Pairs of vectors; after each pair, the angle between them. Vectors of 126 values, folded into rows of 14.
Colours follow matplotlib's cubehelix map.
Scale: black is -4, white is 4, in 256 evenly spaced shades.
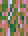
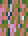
nearly opposite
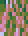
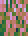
nearly opposite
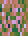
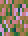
partly aligned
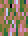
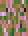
partly opposed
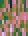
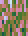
nearly opposite
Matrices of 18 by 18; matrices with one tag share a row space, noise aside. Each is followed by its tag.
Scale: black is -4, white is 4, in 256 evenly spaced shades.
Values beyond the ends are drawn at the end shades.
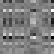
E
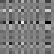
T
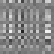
T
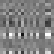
T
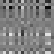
T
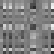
E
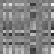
E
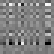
T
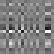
T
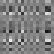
T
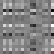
E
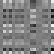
E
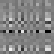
T
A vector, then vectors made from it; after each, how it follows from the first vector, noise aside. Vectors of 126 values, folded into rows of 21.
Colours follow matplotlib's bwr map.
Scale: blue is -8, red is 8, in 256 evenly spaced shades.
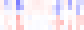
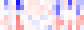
scaled up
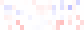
partly zeroed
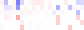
partly zeroed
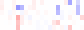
partly zeroed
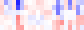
scaled up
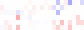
partly zeroed
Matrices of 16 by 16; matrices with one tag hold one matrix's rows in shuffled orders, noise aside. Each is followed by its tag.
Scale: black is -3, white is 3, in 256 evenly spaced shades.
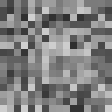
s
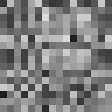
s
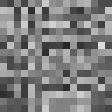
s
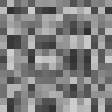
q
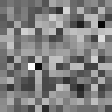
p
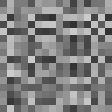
q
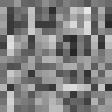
q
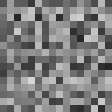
p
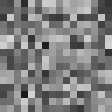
s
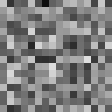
q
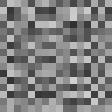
q
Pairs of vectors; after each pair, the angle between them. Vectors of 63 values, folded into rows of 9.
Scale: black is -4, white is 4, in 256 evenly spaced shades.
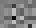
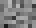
partly aligned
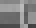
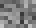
partly opposed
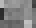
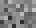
orthogonal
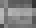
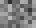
orthogonal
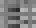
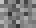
partly aligned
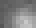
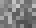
partly opposed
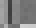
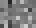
partly aligned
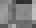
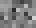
partly aligned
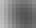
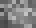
partly opposed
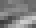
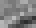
nearly opposite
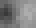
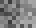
partly aligned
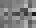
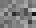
nearly parallel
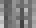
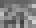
partly aligned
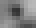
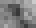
nearly parallel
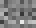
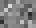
partly aligned
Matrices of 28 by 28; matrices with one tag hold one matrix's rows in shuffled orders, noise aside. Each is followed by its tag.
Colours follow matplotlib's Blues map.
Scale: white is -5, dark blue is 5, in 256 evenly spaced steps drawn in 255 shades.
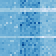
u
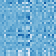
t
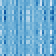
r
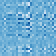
t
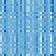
r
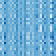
r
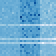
u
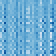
r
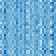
r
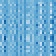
r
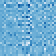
t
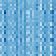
r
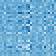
t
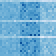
u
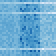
u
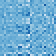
t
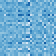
t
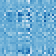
t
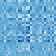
t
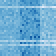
u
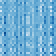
r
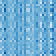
r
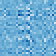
t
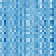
r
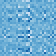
t
